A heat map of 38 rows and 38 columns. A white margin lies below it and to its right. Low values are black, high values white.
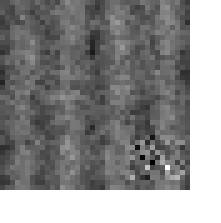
Slope: none. Roughest part: bottom right. Average level on the scale: 40%. Stripes: upright, repeating 4 times. Odd patch: rougher, in the bottom right. Histogram: heavy tails on both sides.
